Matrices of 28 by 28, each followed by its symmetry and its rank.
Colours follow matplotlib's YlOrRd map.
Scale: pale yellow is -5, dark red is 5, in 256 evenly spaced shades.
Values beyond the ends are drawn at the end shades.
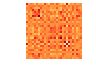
symmetric, rank three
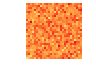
neither, full rank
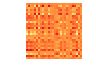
neither, rank two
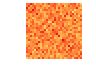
symmetric, full rank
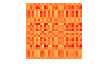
neither, rank two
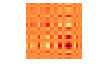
symmetric, rank one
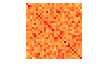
symmetric, full rank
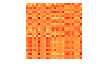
neither, rank two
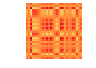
symmetric, rank one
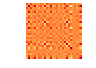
symmetric, rank three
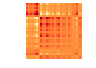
symmetric, rank one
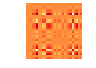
symmetric, rank one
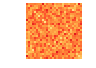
symmetric, full rank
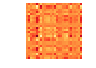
neither, rank two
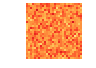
neither, full rank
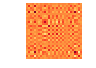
symmetric, rank three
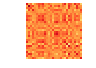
symmetric, rank three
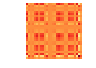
symmetric, rank one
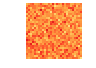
neither, full rank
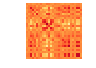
symmetric, rank three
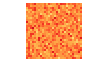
neither, full rank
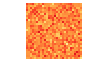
symmetric, full rank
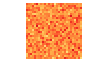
neither, full rank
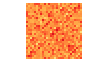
symmetric, full rank
